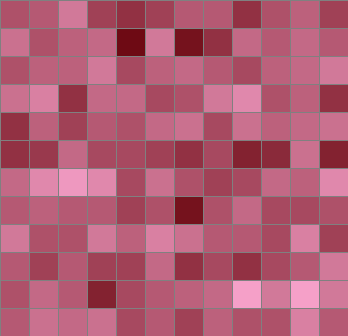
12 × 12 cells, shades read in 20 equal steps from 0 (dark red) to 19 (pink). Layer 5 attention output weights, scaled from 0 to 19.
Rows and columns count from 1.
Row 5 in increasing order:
5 7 8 9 10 11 11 12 12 13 13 13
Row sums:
104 109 131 129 124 82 146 104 135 103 141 127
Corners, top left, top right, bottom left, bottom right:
9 7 10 10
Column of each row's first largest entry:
3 6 4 9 7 11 3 9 6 12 9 11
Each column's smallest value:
5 6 5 3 0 7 1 5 3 4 8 3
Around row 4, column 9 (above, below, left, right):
8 13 14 9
